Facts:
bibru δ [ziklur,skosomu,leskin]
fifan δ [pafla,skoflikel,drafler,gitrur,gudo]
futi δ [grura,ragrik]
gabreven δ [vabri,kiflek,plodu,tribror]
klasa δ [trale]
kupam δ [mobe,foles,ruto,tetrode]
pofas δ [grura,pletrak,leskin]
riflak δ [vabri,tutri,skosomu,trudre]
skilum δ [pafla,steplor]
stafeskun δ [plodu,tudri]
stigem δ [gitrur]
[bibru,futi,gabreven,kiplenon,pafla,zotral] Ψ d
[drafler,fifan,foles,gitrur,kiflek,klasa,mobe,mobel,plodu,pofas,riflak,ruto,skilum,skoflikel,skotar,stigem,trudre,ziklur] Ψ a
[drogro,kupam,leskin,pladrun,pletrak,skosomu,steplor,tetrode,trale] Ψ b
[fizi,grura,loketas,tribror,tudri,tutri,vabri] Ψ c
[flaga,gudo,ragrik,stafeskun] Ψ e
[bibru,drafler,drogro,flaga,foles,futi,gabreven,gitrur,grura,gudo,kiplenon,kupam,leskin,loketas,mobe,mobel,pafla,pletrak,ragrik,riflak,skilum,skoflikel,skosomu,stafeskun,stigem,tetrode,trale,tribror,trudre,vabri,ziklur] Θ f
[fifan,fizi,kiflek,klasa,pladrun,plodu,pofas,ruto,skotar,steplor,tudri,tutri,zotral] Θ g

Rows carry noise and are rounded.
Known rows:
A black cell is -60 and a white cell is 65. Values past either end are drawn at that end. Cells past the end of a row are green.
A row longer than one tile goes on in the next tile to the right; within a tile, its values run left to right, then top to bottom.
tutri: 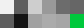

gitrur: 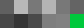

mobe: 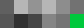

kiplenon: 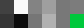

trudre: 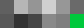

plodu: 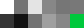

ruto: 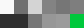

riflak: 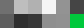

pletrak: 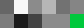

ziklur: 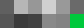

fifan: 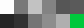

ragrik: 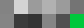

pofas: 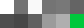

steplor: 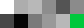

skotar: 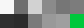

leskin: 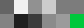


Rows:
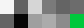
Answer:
tudri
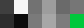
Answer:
pafla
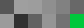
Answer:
grura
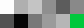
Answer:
pladrun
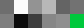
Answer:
kupam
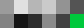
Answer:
stafeskun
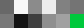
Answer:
skosomu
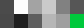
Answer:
bibru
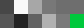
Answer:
futi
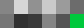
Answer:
flaga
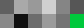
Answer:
vabri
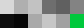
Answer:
zotral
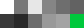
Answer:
klasa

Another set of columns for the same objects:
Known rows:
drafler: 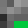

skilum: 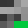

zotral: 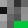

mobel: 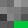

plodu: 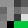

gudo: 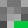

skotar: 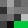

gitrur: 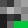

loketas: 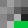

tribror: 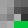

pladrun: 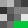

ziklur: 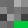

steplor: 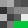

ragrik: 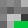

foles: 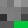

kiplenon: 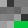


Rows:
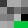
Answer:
grura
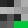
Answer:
stigem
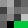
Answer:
kiflek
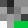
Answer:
bibru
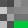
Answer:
riflak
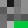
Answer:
pafla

